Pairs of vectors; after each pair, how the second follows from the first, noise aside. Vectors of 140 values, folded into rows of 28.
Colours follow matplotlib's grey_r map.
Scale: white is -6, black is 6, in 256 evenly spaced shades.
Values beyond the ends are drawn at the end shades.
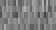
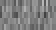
copied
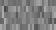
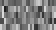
scaled up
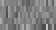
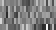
scaled up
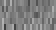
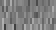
copied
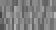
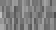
negated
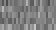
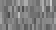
wrapped around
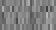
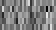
scaled up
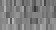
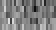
scaled up
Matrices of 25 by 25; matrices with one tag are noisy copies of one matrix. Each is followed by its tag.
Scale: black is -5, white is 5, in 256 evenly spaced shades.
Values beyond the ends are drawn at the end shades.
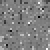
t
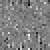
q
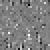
q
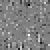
q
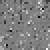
t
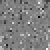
t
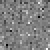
t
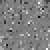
t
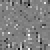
q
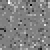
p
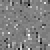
q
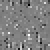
q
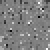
t
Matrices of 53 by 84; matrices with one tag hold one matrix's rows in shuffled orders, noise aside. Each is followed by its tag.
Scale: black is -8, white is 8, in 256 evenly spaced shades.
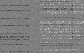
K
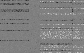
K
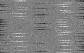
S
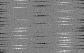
S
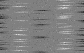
S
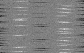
S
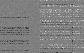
K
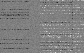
K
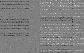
K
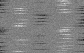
S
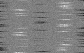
S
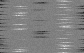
S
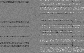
K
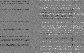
K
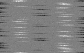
S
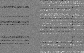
K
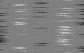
S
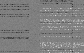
K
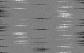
S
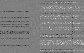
K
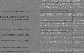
K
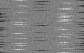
S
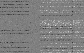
K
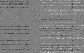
K
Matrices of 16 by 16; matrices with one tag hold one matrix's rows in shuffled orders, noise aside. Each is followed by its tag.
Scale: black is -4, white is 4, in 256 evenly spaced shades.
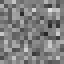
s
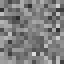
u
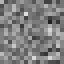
s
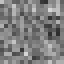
s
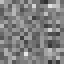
s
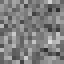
s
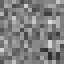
s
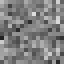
u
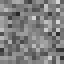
u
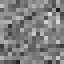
u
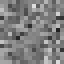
u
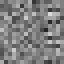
s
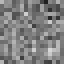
s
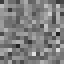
u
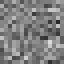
s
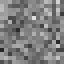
u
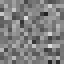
s
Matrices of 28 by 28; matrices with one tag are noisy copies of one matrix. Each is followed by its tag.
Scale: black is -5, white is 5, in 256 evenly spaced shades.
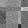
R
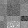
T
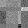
R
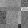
R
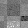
T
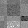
T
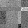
R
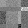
R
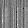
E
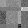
R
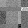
R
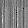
E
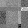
R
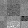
T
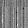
E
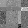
R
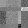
R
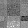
T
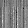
E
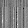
E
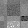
T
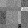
R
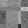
R
